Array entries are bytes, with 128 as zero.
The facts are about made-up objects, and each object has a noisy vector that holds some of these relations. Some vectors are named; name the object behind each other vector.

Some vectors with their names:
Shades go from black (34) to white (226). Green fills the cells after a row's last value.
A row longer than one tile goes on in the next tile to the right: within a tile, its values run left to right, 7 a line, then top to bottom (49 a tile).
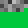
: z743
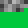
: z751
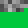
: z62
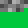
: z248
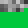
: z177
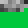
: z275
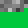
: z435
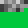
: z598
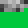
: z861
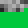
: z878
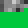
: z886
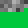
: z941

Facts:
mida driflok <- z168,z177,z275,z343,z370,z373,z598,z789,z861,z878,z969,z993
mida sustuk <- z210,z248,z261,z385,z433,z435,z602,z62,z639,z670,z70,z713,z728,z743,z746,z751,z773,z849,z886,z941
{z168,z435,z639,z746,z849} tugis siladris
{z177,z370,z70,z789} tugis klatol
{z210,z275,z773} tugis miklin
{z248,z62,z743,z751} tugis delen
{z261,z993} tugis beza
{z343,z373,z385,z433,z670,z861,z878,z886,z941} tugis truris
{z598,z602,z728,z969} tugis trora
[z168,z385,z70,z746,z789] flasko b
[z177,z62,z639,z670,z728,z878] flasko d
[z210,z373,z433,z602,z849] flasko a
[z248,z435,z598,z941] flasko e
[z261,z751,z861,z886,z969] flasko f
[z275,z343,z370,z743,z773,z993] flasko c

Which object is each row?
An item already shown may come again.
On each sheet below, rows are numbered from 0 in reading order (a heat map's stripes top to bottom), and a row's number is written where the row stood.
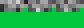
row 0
z969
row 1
z639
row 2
z62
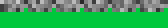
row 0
z598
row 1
z773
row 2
z370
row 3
z773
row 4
z941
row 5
z670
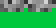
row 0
z773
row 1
z168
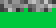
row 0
z728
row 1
z177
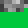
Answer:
z713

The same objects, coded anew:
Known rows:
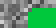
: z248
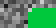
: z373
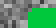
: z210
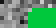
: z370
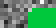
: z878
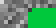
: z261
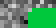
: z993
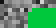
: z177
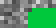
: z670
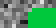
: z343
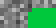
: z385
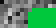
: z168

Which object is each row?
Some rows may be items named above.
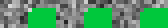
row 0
z275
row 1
z969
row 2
z210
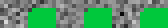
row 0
z746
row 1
z713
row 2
z602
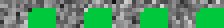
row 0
z70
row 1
z373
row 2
z370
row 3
z849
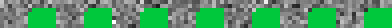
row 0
z751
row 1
z248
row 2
z598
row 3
z385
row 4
z878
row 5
z435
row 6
z70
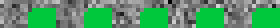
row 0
z941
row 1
z433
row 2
z728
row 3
z789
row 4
z62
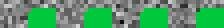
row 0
z773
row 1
z743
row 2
z861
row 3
z941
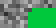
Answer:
z639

